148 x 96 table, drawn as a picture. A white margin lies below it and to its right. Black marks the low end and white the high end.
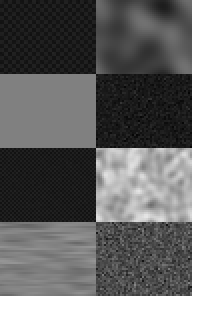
It is made of 4 by 2 panels. Panel 1,1: very low, checkered, faint in contrast. Panel 1,2: low, smooth. Panel 2,1: middling, flat. Panel 2,2: very low, fine-grained, faint in contrast. Panel 3,1: very low, checkered, faint in contrast. Panel 3,2: high, blotchy. Panel 4,1: middling, streaked across, faint in contrast. Panel 4,2: low, fine-grained.
